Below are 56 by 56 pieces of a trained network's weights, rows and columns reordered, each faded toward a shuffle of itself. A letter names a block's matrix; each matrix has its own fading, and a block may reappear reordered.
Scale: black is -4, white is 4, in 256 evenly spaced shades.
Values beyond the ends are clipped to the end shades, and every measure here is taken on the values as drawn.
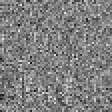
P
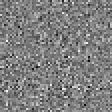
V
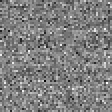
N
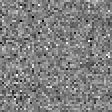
N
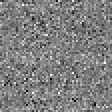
N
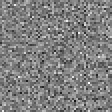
P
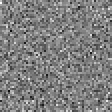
P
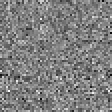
V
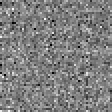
N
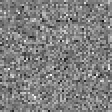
V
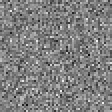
P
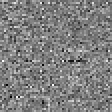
V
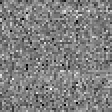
N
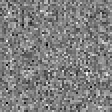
P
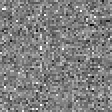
N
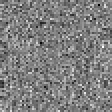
P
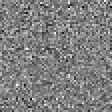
V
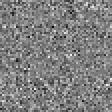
V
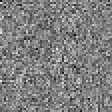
P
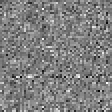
V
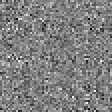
V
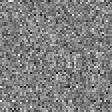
V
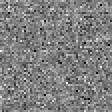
N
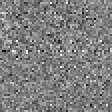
V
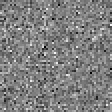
N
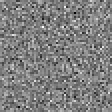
P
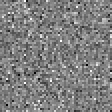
N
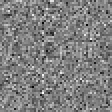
P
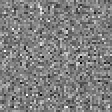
V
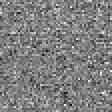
N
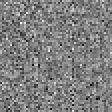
P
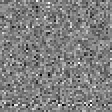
V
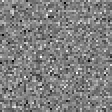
N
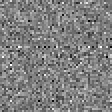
V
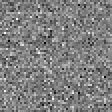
N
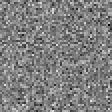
P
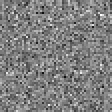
P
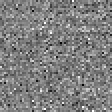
N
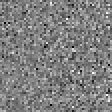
N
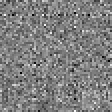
V
